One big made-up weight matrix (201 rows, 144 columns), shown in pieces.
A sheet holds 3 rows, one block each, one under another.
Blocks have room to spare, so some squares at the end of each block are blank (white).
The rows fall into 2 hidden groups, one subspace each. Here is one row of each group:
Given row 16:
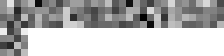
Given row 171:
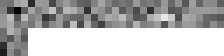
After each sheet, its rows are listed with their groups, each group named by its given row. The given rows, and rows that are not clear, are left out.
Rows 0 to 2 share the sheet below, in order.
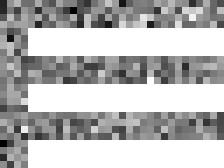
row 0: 171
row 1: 171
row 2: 16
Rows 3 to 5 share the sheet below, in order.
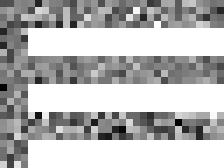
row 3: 16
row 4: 16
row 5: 171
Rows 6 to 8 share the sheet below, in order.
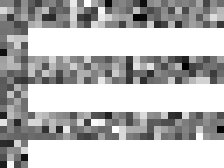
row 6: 171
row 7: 171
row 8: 171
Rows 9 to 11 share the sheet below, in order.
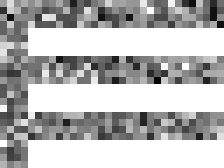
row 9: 171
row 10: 171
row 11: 171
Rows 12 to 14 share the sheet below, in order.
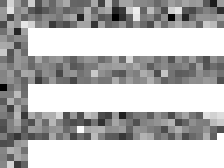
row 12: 171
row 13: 16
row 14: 171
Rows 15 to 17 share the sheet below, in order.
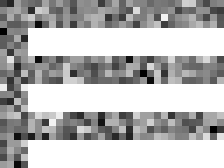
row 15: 16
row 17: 171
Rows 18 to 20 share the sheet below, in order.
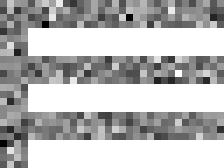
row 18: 171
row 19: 16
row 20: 171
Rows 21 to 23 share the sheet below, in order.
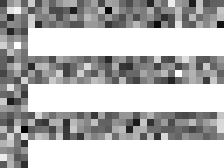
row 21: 171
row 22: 16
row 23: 16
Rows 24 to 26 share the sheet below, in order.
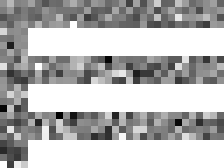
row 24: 16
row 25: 171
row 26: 171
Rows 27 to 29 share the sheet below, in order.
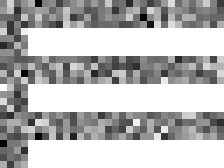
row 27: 16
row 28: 16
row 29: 16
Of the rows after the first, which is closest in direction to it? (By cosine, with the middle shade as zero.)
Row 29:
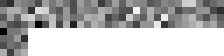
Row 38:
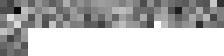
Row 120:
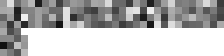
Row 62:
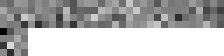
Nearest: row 62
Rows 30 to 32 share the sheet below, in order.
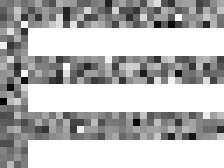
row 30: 16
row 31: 16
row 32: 171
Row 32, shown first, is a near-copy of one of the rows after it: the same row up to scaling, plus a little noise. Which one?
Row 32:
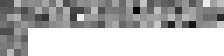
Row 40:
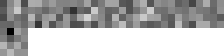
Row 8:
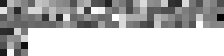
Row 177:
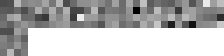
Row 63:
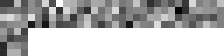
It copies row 177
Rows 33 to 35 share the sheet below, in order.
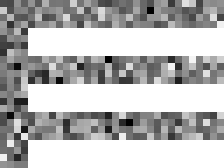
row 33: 171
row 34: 171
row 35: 16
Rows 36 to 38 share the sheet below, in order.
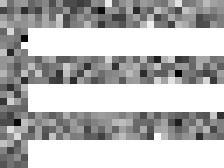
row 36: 171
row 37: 16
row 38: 171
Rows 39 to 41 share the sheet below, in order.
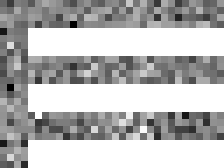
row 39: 16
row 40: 171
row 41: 16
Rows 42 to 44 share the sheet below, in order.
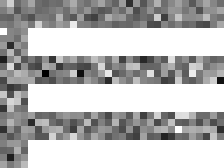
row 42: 16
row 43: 171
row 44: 16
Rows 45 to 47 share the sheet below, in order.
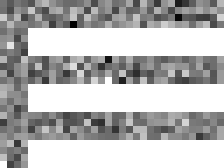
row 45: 16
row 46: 171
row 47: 171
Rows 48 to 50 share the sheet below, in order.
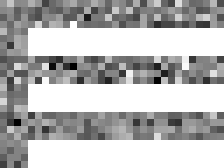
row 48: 16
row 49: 171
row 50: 171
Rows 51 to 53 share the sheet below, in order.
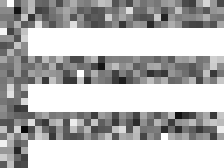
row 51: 16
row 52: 171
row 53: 16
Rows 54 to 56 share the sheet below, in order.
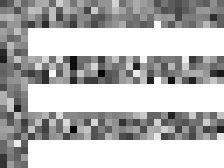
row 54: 171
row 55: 171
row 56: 171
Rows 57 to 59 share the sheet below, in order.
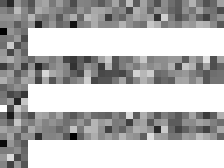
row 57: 16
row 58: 171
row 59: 16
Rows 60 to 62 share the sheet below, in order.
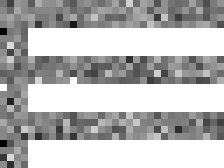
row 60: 16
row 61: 16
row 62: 16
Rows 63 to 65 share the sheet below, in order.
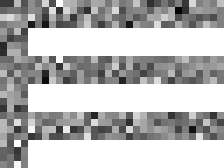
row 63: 171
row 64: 171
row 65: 171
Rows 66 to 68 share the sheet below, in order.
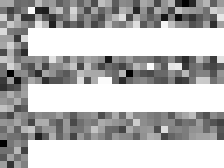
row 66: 16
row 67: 171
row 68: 16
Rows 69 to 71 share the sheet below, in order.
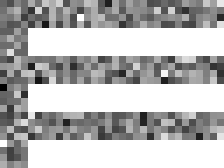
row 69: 171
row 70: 16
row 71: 171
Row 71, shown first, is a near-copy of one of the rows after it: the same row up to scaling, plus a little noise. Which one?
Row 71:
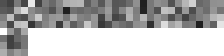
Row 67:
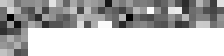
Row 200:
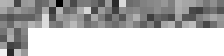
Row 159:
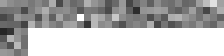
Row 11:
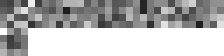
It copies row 11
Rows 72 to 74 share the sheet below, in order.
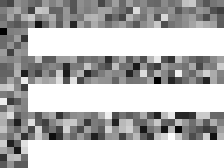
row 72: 16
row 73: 16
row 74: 16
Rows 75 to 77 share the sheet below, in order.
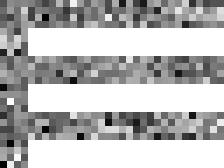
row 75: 171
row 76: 16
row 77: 171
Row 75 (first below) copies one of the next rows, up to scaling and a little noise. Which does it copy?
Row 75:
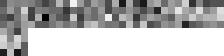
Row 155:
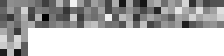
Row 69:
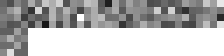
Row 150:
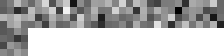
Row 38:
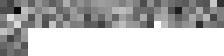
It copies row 155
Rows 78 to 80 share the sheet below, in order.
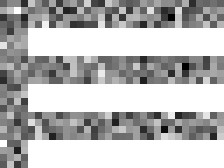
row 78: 171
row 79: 171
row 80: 16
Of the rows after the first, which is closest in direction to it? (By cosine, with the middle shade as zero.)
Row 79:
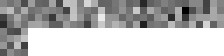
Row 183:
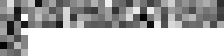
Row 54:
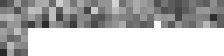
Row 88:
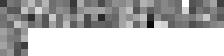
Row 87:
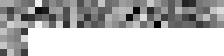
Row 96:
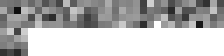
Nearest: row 96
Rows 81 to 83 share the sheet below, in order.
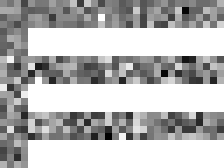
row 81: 171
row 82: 16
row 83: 171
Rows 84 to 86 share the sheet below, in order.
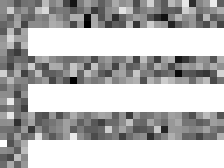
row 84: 171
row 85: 16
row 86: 16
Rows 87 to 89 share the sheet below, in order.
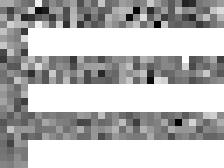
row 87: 16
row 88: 171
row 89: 171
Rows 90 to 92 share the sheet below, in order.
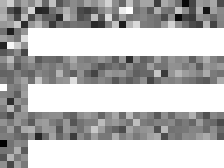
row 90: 16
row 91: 16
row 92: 16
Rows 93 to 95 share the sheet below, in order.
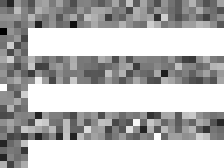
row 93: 16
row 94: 16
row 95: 16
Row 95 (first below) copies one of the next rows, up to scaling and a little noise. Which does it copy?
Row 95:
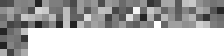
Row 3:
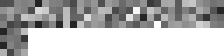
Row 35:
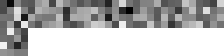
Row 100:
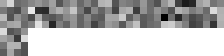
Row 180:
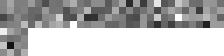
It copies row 3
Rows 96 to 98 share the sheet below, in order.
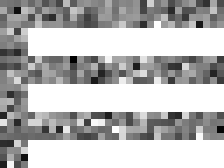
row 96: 171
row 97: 171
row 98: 171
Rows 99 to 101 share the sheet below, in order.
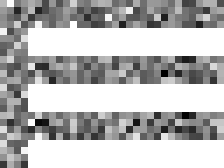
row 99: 16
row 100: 16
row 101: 16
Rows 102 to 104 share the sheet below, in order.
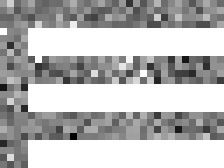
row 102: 16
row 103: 16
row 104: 16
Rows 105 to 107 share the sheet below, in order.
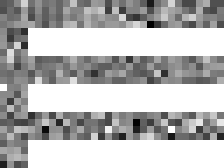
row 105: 171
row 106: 16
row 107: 171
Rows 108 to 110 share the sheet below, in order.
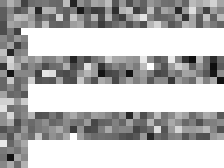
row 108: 171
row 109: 171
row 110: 16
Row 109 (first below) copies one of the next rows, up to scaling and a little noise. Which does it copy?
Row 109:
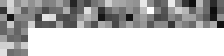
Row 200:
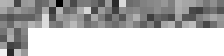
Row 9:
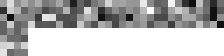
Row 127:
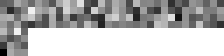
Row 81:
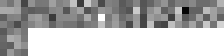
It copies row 9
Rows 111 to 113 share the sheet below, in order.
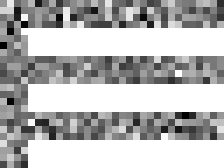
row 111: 16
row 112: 16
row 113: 16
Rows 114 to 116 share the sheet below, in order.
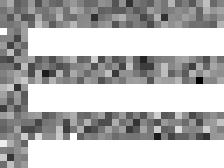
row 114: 16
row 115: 171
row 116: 16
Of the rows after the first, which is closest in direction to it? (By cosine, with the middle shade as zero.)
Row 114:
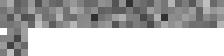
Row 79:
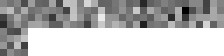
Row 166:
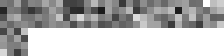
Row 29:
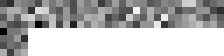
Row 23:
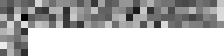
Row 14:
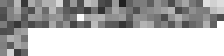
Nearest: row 23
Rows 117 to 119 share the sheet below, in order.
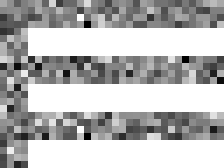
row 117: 171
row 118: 171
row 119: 171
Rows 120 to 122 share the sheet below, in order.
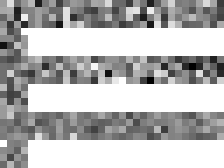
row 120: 16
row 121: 171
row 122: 16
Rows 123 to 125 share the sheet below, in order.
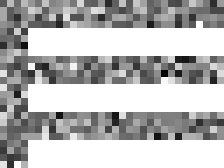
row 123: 171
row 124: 16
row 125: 171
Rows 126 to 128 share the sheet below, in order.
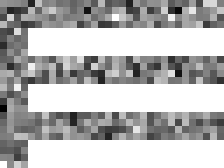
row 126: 171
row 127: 171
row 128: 171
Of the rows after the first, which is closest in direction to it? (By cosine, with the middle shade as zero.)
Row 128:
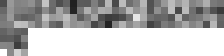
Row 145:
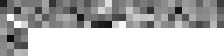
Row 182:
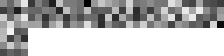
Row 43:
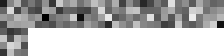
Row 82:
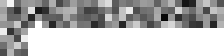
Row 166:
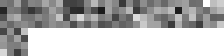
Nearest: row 145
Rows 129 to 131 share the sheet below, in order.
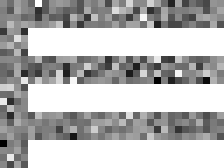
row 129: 16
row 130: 16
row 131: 16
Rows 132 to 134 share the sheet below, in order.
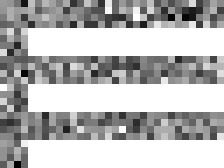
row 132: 171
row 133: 16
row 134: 171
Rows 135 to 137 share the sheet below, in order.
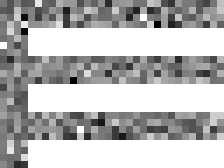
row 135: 16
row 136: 16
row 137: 171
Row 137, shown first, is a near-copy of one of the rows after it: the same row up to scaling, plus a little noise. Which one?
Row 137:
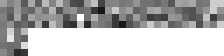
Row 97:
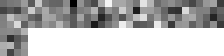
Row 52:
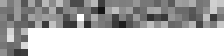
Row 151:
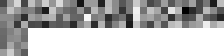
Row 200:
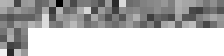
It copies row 52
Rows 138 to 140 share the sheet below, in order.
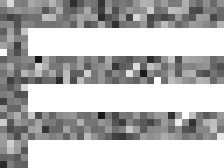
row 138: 171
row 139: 16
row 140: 171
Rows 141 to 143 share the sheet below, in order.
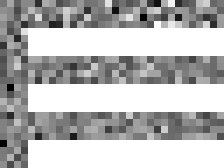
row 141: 16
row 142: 171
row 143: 16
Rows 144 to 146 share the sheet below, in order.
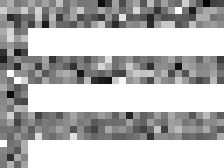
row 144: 171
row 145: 171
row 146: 16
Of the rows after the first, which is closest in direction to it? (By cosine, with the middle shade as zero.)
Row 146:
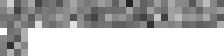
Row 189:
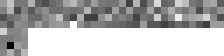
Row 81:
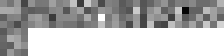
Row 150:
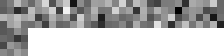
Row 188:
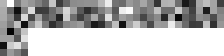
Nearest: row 189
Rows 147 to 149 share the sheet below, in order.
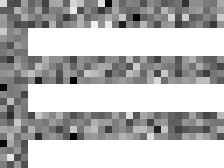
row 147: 171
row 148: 16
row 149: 16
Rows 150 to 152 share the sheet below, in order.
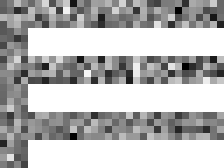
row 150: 171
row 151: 171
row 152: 16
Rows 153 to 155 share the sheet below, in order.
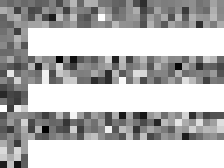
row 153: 171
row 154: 171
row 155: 171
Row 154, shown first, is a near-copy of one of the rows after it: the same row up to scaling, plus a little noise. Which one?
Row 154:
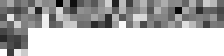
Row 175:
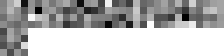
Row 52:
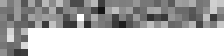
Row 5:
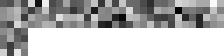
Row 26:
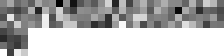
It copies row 26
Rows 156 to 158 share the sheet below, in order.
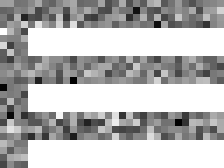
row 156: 16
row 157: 16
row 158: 171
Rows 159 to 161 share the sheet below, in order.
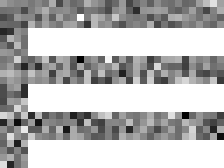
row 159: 171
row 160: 171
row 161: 171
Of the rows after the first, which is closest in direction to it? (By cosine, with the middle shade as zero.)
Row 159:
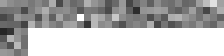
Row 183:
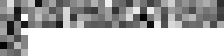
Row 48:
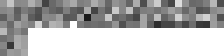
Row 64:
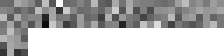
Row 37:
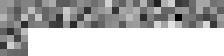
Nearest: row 48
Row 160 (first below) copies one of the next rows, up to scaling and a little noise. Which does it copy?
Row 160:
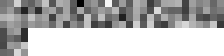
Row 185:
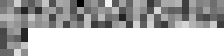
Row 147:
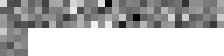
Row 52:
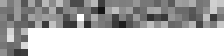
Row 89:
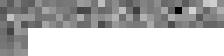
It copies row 185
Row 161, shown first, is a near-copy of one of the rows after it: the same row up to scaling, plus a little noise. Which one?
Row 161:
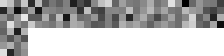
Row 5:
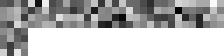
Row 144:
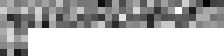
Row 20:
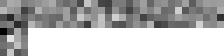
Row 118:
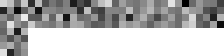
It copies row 118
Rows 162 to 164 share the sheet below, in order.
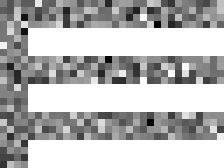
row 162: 16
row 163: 171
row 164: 171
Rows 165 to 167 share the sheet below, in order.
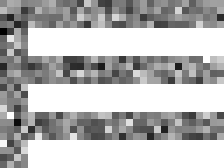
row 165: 171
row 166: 171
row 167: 16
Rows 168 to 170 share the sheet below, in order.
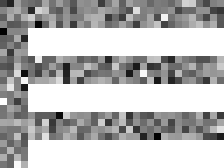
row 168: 16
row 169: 16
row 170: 171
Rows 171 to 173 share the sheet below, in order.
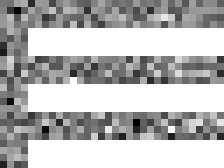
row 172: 16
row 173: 171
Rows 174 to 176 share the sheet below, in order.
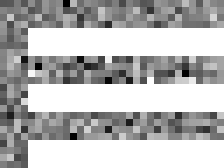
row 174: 171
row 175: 171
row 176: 16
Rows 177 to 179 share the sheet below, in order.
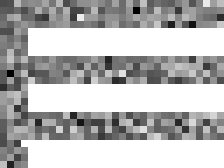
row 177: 171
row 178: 171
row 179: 171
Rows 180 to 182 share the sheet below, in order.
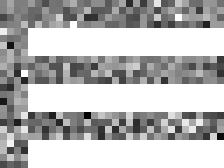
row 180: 16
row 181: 16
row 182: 171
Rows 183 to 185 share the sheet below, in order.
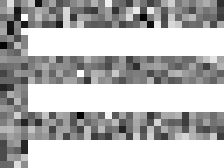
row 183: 16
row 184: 171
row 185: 171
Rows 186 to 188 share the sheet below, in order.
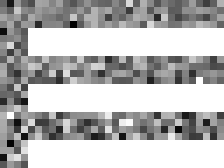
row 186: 16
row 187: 171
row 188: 16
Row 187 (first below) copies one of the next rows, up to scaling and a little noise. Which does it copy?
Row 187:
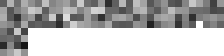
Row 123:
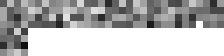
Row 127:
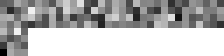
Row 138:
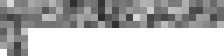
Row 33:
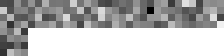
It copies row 123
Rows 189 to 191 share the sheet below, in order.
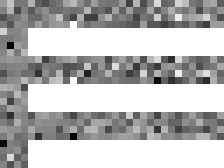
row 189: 16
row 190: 16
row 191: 16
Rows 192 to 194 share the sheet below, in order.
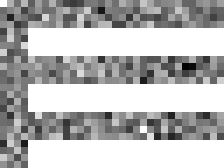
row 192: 171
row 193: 171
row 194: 16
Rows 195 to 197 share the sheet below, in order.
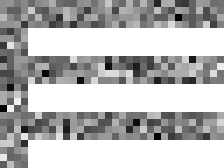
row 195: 16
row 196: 171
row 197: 16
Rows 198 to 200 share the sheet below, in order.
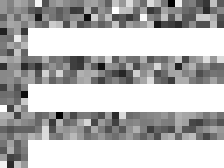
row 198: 16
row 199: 171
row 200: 171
